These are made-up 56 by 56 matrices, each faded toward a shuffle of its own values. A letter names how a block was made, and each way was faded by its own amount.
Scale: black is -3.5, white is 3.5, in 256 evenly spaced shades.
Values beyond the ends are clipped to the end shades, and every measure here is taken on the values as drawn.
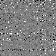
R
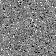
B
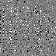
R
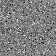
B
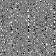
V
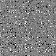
R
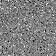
B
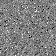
B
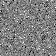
B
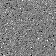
B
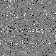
R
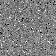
B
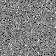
B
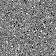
B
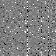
V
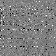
R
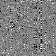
V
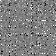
R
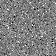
B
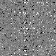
R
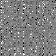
V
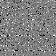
R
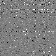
R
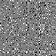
V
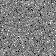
B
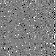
V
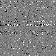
R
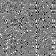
V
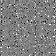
V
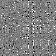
V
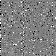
V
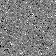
B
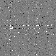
R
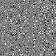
V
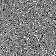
B
